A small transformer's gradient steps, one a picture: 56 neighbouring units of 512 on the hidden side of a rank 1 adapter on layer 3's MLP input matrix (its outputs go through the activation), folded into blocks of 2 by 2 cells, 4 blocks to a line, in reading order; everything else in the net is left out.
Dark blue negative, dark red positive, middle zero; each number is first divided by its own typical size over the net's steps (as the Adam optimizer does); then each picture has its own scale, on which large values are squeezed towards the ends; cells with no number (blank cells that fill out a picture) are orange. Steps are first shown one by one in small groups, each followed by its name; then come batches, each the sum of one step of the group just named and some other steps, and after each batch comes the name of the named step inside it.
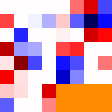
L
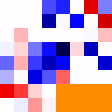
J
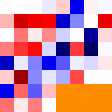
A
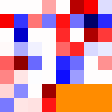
L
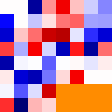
A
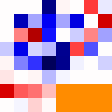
J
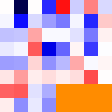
A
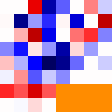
J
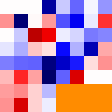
A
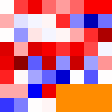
L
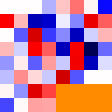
A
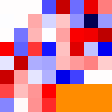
L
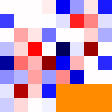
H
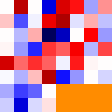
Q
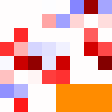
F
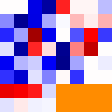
H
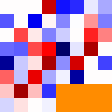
H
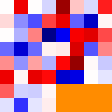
Q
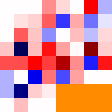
F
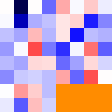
H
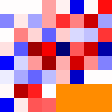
H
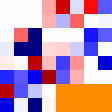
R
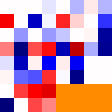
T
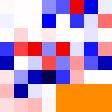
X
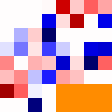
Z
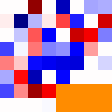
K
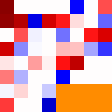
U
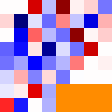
K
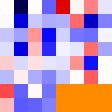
Z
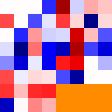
T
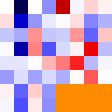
T
